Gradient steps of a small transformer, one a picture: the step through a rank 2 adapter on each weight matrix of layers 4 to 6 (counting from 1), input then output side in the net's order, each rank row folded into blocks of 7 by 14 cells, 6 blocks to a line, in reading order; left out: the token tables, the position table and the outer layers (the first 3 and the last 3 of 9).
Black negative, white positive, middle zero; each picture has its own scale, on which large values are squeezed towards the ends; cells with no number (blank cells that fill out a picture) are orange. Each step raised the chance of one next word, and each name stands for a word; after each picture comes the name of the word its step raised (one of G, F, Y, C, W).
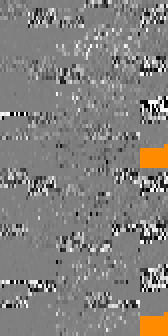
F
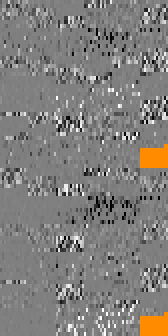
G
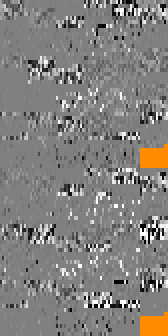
F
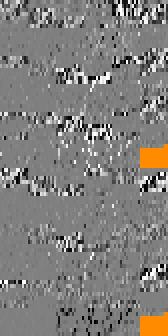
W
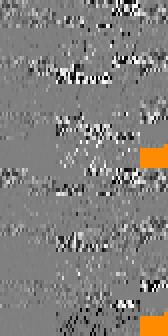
W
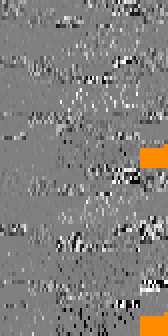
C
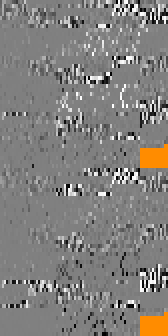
C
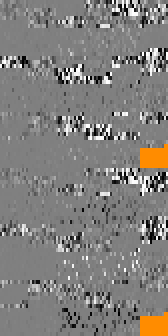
W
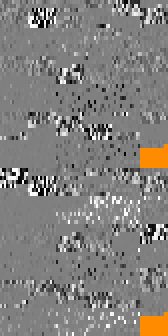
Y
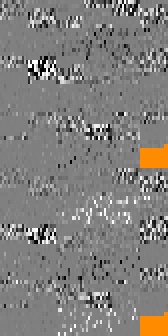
Y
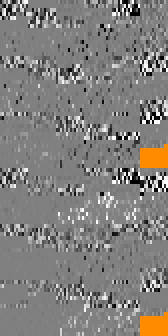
Y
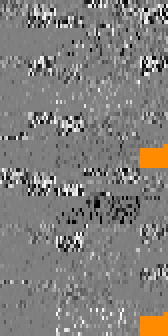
G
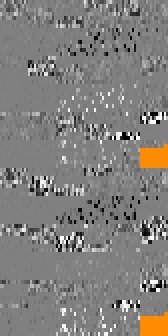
G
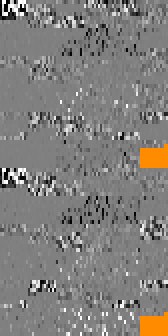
G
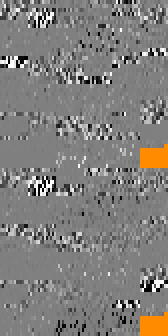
W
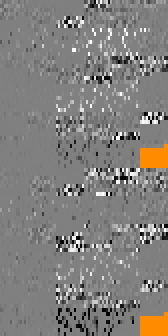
C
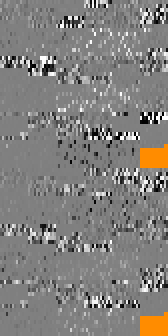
F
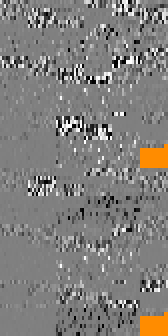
W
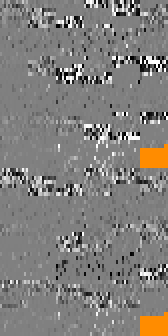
W
